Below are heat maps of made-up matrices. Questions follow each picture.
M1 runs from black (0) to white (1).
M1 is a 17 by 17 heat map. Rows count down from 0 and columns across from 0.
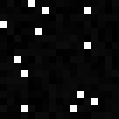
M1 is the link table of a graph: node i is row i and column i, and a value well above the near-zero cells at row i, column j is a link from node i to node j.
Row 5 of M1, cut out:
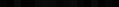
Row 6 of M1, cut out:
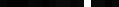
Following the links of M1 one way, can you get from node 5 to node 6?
no
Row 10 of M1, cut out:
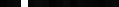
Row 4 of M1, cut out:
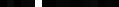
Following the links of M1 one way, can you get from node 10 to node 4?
yes
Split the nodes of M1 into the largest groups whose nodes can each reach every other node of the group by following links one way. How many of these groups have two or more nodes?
0
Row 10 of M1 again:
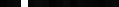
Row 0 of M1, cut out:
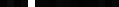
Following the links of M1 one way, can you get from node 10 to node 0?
yes
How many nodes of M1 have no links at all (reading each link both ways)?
3
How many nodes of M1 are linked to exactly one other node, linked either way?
5
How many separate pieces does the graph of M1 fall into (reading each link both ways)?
7
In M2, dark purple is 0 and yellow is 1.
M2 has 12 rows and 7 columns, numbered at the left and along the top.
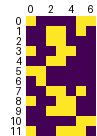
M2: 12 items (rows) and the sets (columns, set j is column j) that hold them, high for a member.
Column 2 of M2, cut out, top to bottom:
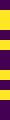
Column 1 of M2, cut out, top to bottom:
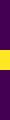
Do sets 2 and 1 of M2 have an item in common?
no
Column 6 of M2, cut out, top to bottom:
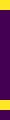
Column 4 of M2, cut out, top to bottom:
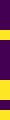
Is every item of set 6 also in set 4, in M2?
no
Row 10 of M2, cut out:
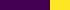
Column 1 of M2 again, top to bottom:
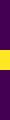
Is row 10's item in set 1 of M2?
no
